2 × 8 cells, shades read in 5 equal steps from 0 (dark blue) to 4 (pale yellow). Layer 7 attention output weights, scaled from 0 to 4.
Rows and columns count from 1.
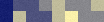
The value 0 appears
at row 1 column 1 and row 2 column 1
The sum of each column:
0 4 2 3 6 6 4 5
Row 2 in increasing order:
0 1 1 2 2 3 3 4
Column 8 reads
3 2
